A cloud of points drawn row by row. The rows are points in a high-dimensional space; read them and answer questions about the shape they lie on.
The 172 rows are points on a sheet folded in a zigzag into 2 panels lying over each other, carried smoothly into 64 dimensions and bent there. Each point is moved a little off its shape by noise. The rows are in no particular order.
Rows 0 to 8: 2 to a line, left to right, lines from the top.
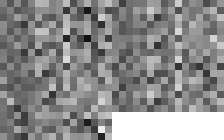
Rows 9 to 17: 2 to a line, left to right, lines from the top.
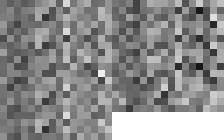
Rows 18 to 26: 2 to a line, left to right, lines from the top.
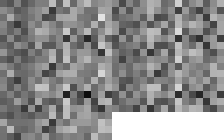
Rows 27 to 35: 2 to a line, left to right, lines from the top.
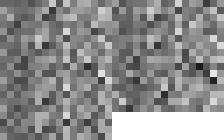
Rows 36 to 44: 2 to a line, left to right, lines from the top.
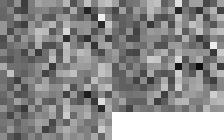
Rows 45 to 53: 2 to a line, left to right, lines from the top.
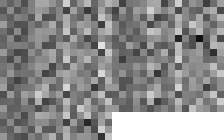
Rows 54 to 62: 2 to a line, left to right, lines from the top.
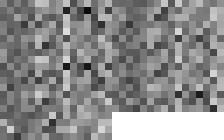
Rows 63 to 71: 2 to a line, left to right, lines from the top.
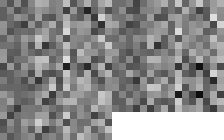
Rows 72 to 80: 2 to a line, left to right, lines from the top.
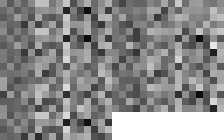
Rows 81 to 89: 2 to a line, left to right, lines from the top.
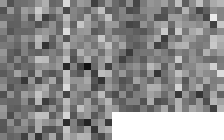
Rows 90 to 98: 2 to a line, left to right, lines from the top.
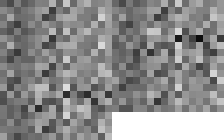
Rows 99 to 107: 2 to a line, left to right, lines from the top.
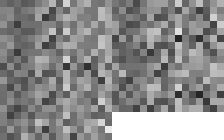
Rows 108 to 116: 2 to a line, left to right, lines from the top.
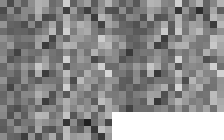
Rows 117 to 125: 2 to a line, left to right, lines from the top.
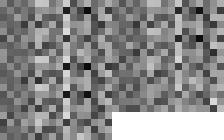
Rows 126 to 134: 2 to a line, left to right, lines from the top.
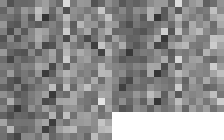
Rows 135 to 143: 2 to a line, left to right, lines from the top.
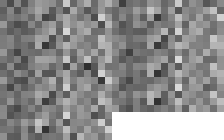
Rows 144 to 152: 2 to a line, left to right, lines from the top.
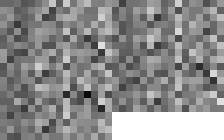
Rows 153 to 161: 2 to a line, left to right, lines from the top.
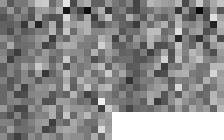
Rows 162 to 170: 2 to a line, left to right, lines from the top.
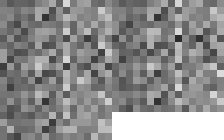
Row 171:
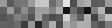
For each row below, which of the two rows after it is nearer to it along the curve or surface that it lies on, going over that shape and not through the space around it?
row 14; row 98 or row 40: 98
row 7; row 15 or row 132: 15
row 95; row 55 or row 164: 164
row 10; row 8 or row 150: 150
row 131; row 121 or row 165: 165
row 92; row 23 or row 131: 23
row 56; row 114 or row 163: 163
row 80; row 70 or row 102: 70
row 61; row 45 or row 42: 45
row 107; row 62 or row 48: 62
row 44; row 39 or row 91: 91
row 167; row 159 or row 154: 159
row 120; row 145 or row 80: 80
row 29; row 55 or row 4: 4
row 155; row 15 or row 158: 15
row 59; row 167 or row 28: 167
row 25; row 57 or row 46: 46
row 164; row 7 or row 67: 67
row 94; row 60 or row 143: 60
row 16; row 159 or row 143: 143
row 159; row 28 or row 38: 38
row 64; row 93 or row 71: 93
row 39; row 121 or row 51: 121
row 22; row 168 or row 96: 168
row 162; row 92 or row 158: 158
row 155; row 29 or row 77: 77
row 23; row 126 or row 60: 60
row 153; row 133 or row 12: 12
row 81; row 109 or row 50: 109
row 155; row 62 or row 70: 62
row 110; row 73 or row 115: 115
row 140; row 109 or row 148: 109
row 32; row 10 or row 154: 154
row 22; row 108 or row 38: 108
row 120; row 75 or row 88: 75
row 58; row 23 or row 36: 36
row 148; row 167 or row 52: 167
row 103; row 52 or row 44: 52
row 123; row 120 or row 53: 120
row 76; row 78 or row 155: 78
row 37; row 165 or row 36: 165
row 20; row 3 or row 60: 3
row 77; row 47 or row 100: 47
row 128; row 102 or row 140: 102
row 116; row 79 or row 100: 79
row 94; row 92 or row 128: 92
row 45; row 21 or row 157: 21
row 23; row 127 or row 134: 134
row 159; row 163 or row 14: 14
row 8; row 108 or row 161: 108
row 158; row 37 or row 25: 37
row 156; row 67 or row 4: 67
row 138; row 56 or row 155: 56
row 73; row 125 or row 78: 125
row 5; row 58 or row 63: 63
